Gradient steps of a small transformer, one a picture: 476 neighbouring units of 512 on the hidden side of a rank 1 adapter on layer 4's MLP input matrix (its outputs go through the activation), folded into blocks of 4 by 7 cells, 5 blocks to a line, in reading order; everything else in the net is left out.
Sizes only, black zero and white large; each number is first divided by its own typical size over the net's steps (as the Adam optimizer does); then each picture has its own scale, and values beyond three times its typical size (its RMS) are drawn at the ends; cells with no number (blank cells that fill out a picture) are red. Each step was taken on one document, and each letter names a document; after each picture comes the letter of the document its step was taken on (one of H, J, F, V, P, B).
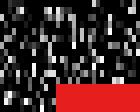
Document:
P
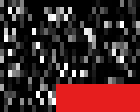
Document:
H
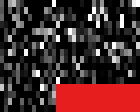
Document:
H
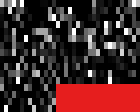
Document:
H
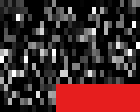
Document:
H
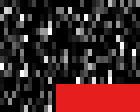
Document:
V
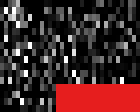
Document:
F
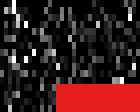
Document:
F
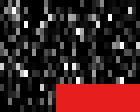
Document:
F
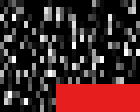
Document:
P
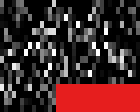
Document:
H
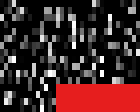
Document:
P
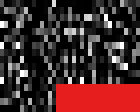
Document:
V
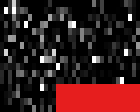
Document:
F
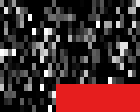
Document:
H
